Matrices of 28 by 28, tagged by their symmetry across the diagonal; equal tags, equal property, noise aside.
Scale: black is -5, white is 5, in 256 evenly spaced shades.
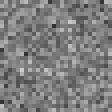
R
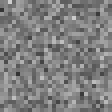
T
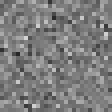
R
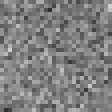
T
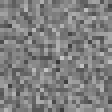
T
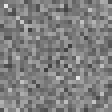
R
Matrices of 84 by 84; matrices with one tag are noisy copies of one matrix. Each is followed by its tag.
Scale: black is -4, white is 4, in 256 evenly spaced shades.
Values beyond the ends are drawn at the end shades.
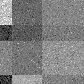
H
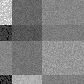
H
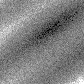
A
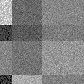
H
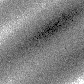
A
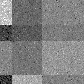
H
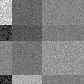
H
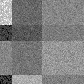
H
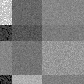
H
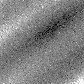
A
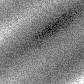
A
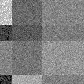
H
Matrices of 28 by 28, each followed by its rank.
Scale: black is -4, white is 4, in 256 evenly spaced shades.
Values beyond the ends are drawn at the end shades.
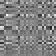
two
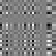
one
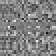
five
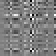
two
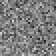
full rank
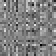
three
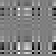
one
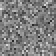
full rank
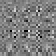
three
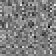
five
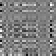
two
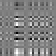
one
